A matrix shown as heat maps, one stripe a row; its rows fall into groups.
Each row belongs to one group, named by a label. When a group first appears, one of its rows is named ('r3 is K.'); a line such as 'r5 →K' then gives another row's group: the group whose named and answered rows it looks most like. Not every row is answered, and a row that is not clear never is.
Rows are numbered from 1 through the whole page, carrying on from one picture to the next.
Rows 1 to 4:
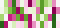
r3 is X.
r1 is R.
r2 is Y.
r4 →X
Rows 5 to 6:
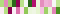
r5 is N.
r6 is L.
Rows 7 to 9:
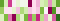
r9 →L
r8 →X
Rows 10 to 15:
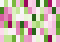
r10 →R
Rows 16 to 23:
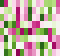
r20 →X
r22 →R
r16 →N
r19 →Y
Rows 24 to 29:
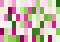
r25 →L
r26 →N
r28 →L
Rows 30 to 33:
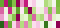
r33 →N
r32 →Y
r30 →N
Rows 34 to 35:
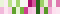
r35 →R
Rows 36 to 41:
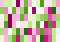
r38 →L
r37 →X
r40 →X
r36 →Y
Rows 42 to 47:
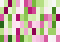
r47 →N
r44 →Y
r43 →X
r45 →X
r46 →N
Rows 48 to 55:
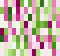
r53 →X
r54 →X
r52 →L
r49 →N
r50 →N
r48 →N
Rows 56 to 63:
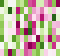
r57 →N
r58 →X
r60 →N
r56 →X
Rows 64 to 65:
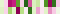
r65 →N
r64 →X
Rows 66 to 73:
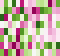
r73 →N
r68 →X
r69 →R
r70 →Y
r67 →Y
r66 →R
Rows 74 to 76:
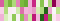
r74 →Y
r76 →Y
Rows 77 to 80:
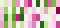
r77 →R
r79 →Y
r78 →Y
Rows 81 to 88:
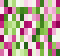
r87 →X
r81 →Y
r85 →R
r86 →L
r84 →R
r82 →L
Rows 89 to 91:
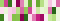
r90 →X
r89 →N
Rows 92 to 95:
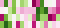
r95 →Y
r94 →R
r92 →Y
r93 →R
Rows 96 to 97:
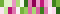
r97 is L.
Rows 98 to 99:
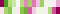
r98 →Y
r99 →Y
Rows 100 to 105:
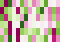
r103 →L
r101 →Y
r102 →X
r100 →N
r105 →N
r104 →L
